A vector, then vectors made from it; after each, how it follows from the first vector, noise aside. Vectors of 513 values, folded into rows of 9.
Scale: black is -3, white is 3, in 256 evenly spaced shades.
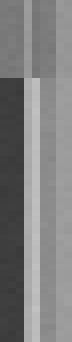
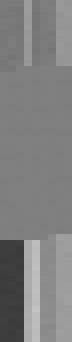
partly zeroed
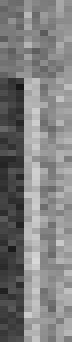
copied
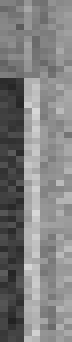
copied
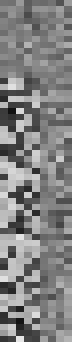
sign-scrambled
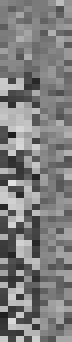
sign-scrambled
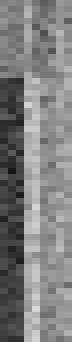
copied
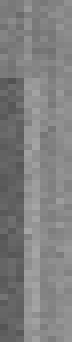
shrunk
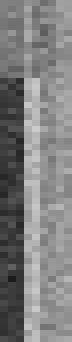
copied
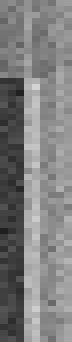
copied
